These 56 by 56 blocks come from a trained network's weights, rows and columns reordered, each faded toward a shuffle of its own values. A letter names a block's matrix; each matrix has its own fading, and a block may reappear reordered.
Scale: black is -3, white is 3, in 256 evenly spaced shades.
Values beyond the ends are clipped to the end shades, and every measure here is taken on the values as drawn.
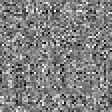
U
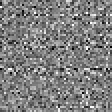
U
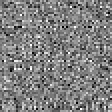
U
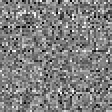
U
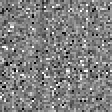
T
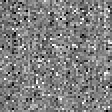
T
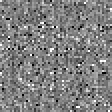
T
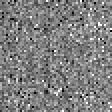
T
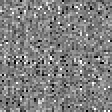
T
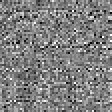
U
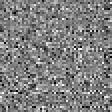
U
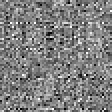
U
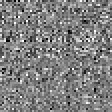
U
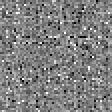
T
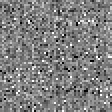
T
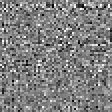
U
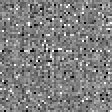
T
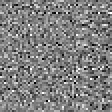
U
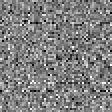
U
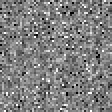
T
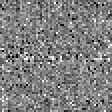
T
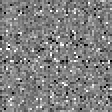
T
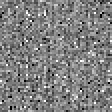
T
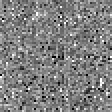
T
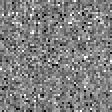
T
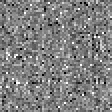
T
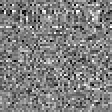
U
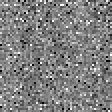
T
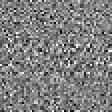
U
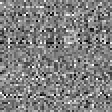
U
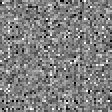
T
